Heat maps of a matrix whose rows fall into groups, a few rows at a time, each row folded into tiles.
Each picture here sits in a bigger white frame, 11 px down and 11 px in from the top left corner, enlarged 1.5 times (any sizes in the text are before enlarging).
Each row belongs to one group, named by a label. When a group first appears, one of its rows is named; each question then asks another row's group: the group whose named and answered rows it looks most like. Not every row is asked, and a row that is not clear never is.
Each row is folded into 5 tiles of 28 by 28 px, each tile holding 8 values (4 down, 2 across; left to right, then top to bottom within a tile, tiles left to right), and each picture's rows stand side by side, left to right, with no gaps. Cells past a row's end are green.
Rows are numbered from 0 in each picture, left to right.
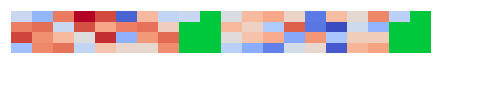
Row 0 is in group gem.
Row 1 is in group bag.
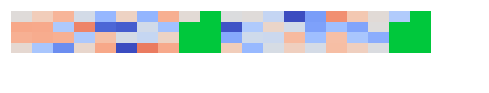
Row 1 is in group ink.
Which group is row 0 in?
bag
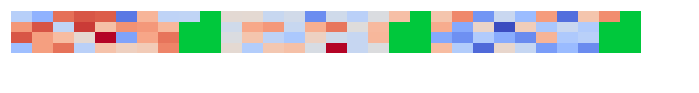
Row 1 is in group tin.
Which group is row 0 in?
gem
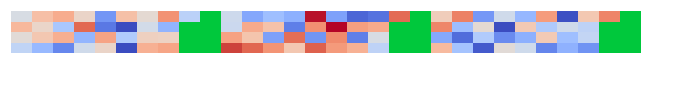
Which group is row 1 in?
tin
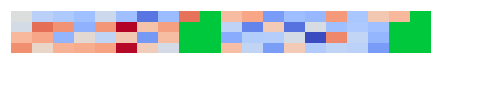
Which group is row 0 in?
tin
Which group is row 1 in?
ink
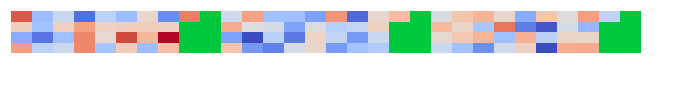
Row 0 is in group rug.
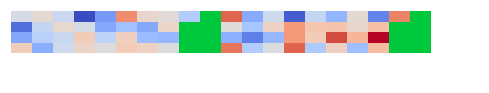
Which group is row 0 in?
ink
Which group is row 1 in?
rug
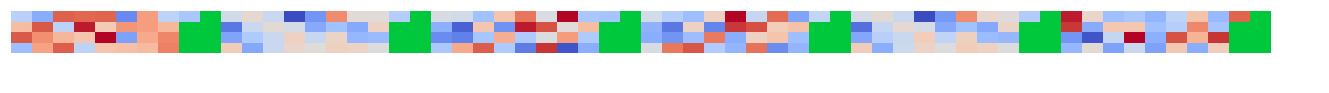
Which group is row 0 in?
gem
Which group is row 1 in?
ink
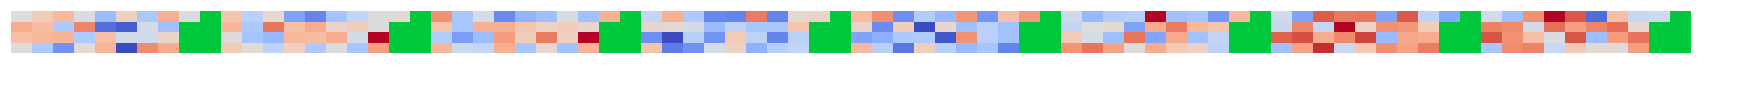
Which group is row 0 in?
bag
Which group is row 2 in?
rug
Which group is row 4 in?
ink
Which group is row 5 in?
tin
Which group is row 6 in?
gem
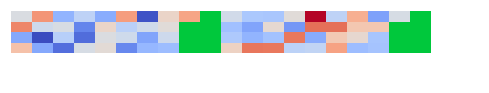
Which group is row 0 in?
ink
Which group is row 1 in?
tin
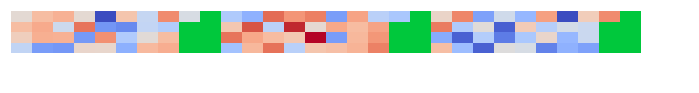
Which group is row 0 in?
bag
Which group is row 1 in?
gem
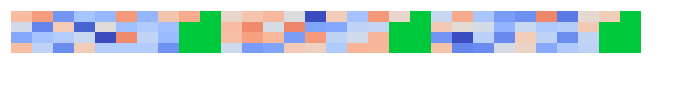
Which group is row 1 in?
bag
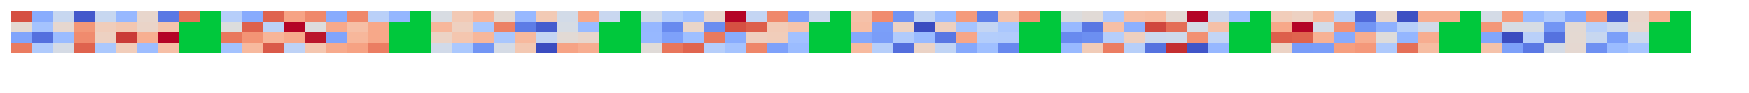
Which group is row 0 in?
rug
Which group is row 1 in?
gem
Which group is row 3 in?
tin
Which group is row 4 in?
ink
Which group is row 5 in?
tin
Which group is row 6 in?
bag
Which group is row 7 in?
ink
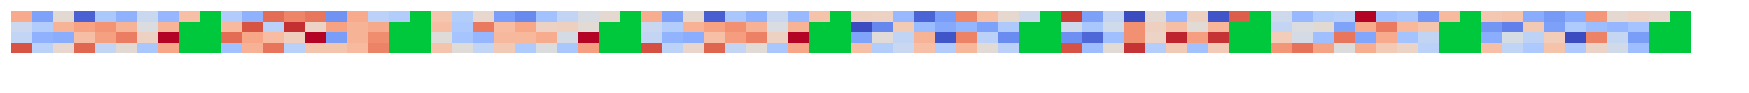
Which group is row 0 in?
rug
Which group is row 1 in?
gem
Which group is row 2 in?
rug
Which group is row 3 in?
rug
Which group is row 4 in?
ink
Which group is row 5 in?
rug
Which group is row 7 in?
ink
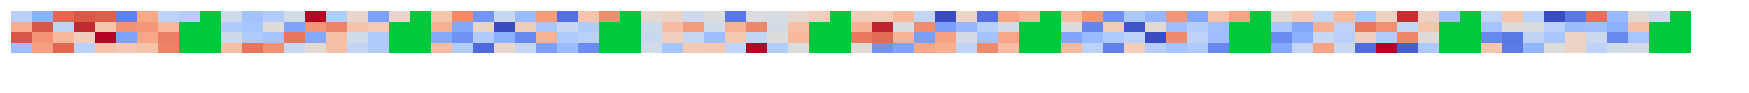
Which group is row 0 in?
gem
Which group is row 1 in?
tin
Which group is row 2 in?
ink
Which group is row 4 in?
bag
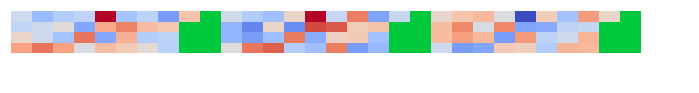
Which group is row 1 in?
tin
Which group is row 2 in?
bag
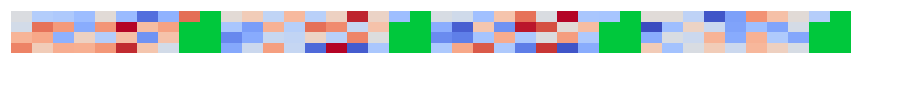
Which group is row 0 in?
tin
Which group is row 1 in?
tin
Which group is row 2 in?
tin
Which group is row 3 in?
ink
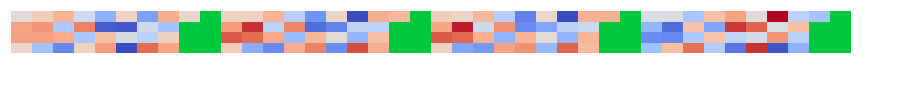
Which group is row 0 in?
bag
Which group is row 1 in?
bag
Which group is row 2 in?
bag
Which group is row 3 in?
tin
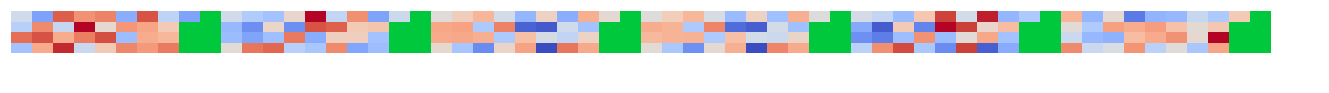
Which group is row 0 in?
gem
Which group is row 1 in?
tin
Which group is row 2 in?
bag
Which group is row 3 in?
bag
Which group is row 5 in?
rug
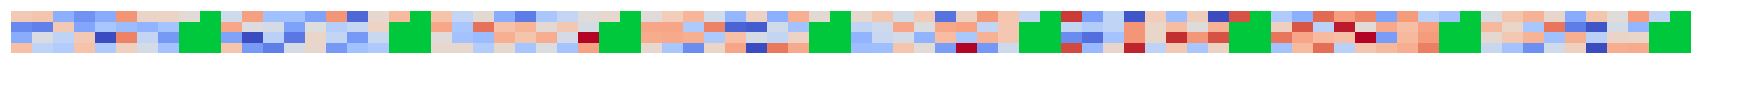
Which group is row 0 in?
ink
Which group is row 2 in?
rug
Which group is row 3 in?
bag
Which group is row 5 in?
rug
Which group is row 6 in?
gem
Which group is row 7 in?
bag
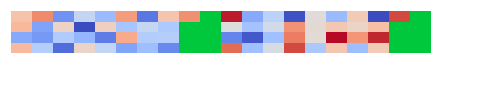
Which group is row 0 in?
ink
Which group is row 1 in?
rug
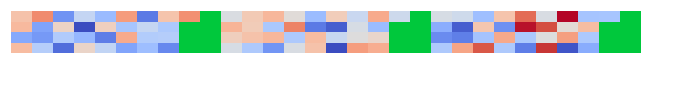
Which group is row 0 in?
ink
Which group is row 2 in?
tin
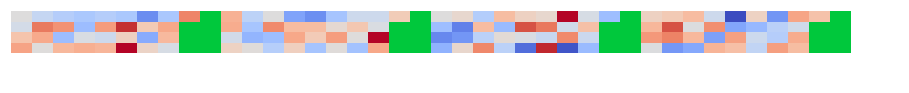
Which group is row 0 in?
tin
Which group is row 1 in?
rug
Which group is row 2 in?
tin
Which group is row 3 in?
bag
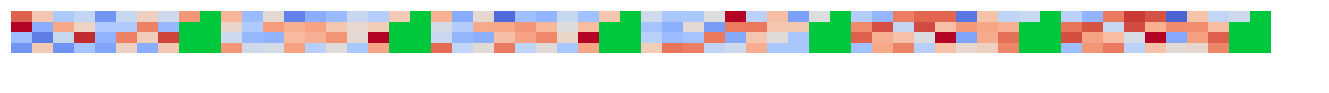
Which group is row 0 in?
rug
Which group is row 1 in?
rug
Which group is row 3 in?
tin
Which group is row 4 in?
gem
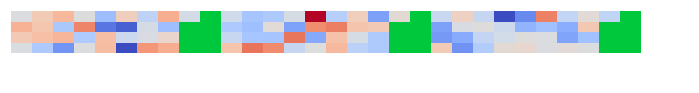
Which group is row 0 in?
bag
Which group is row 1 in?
tin
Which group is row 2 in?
ink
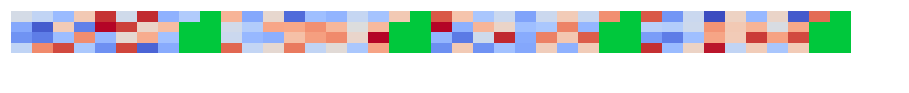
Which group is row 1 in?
rug
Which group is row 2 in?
rug
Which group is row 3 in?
rug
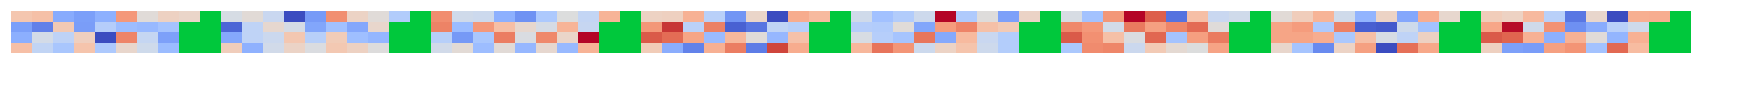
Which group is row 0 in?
ink
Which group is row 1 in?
ink
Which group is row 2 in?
rug
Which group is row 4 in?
tin
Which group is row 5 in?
gem
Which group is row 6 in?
bag
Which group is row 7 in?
bag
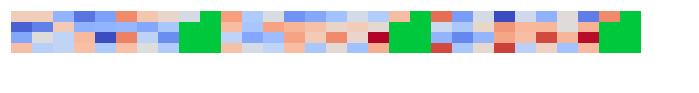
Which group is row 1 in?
rug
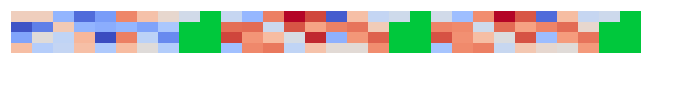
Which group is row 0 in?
ink
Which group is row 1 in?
gem
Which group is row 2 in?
gem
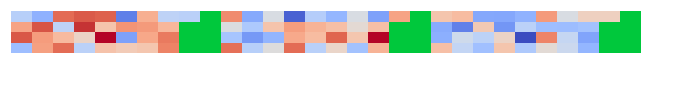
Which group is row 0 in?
gem
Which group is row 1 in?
rug
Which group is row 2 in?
ink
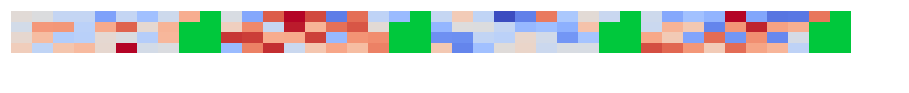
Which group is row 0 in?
tin
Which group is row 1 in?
gem
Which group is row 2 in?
ink
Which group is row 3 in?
tin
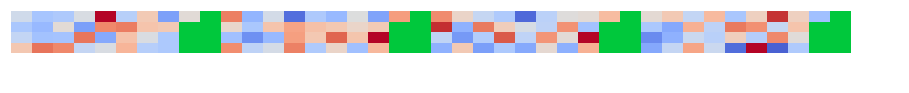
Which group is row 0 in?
tin
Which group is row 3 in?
tin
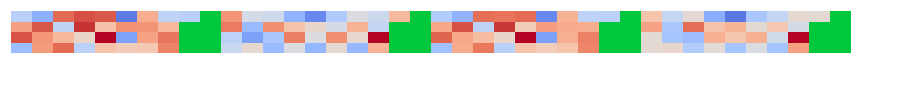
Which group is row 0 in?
gem
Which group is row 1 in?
rug
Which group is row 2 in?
gem
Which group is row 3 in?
rug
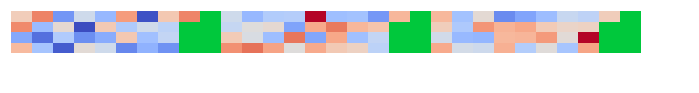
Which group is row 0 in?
ink
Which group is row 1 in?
tin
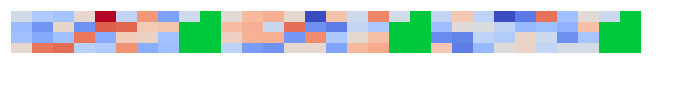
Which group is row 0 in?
tin
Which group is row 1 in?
bag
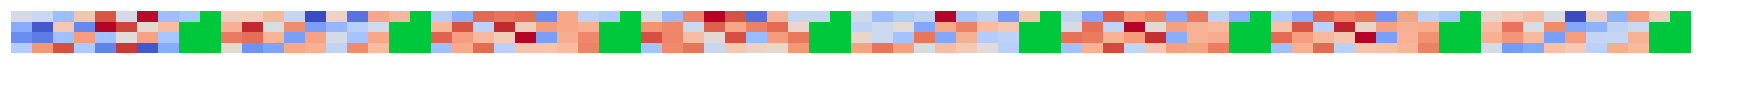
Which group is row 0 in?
tin
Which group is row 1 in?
bag
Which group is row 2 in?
gem
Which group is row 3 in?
gem
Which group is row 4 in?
tin
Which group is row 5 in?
gem
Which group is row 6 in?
gem
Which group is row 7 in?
bag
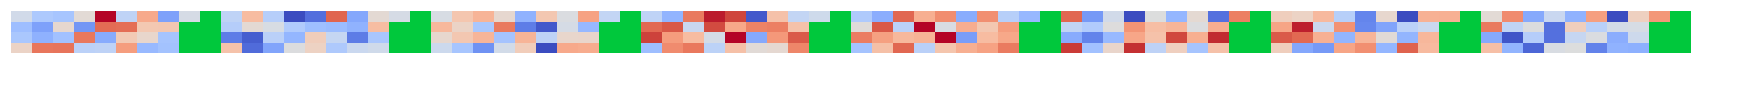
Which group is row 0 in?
tin
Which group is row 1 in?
ink
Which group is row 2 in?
bag
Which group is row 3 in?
gem
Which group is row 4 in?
gem
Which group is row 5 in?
rug
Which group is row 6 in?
bag
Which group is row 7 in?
ink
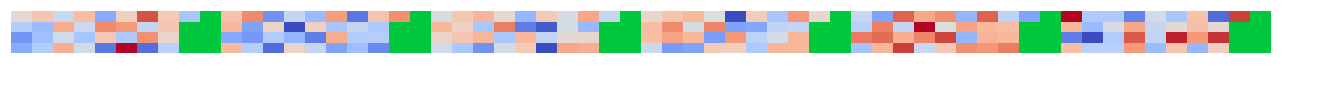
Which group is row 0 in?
tin
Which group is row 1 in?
ink
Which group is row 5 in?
rug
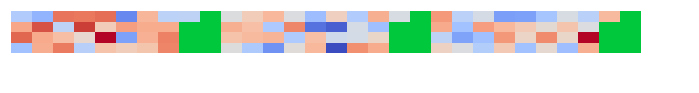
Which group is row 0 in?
gem
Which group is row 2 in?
rug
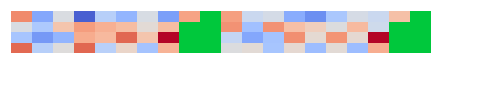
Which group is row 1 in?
rug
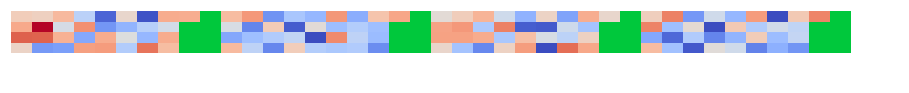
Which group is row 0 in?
bag
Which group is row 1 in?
ink
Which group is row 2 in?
bag
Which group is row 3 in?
ink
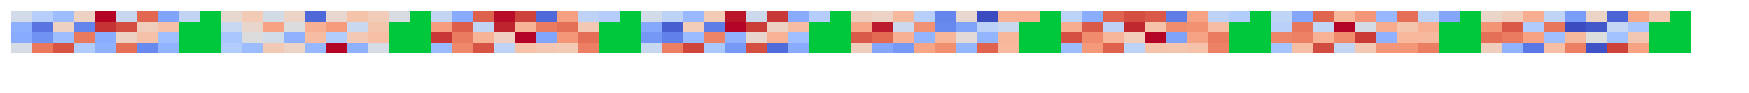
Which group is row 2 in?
gem
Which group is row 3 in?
tin
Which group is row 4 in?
bag
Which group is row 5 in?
gem
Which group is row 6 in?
gem
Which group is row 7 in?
bag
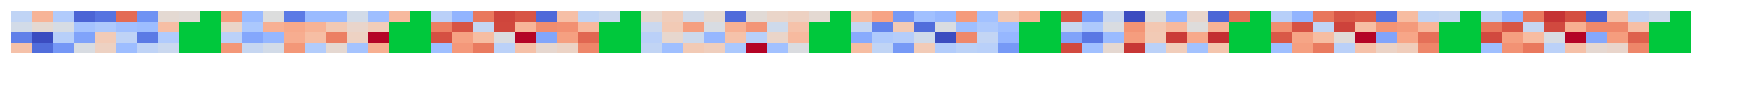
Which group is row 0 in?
ink
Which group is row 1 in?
rug
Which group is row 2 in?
gem
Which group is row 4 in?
ink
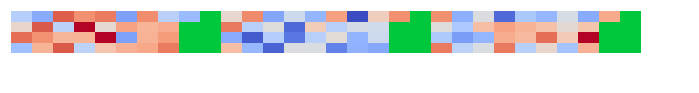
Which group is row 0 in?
gem
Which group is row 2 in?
rug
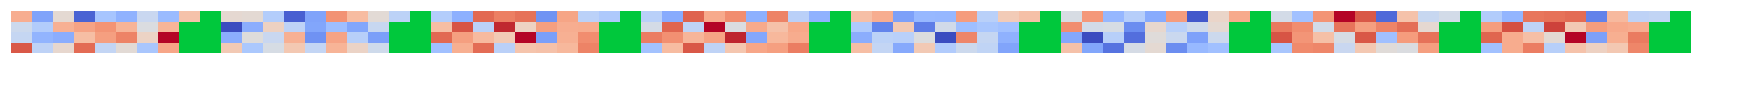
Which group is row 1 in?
ink
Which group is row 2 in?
gem
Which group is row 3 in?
gem
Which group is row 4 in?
ink
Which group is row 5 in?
ink
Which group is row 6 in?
gem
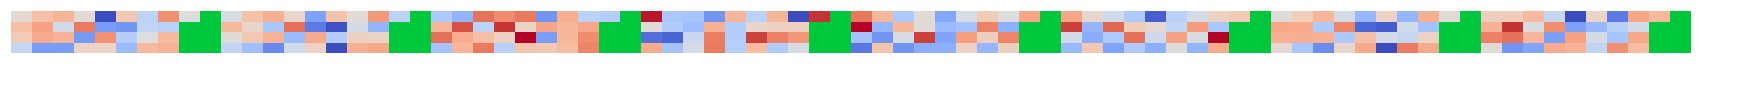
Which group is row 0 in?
bag
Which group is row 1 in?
bag
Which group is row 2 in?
gem
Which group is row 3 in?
rug
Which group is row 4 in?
rug
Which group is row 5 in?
rug
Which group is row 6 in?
bag
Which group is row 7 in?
bag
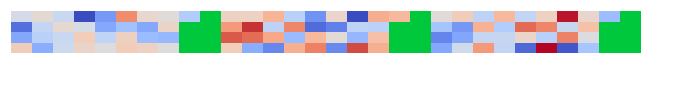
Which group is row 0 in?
ink
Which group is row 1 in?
bag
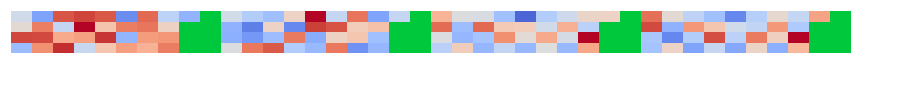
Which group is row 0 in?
gem
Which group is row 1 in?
tin
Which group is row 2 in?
rug
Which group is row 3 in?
rug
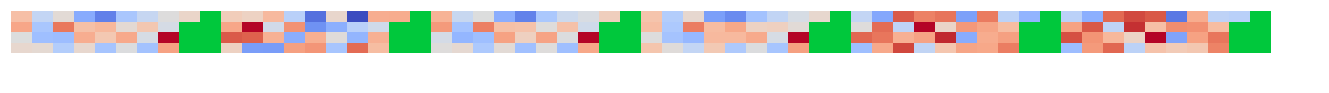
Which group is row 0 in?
rug
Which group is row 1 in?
bag
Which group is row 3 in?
rug
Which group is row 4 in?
gem
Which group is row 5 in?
gem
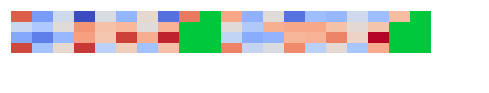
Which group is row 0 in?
rug
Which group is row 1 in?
rug
